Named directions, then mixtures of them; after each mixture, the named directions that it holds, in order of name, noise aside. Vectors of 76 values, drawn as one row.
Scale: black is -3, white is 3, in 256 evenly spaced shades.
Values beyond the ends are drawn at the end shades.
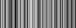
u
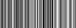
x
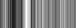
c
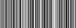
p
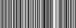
p, x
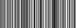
p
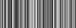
u, x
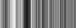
c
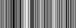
c, p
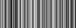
p, u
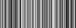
p, u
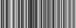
u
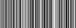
p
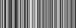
u, x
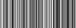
x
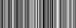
x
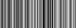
x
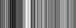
c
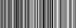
x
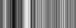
c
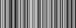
u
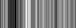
c, u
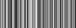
u, x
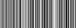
p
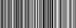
x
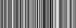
p, x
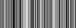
c, p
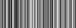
u, x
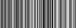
x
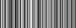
u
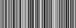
p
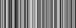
u, x
